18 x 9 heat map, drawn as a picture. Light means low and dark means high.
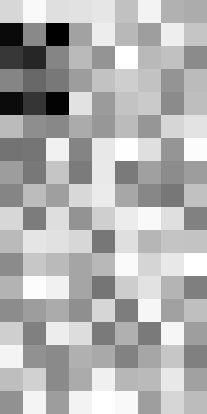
Roughest part: top left. Ninth with the highest average: top left. Mirror symmetry: none. Average level on the scale: 30%. Odd patch: higher, in the top left.
